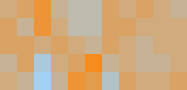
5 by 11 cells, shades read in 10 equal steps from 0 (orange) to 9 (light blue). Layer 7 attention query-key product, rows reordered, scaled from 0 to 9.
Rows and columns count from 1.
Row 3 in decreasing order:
5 5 4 4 4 4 4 3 3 3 3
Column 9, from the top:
3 4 5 5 4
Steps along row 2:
up down up up same down same up same same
